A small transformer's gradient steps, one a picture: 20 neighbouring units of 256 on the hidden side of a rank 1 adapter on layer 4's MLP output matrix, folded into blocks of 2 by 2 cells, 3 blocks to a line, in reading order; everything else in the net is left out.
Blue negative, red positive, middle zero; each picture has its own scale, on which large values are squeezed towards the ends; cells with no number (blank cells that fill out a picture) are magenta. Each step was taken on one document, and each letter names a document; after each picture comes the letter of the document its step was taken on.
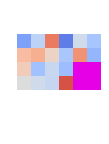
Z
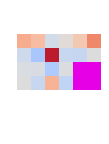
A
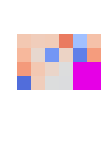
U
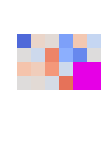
A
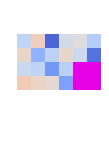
Z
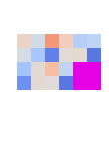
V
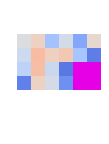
V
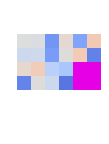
V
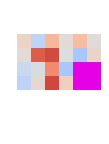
U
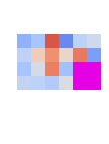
U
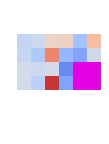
U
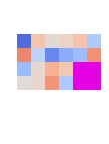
A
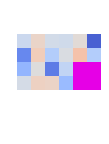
Z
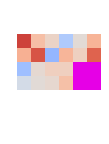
A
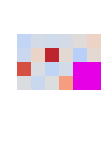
A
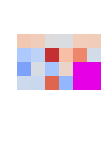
U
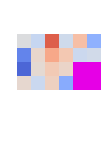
Z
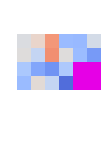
V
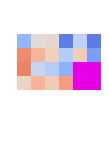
Z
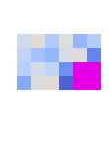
V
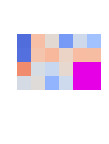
A
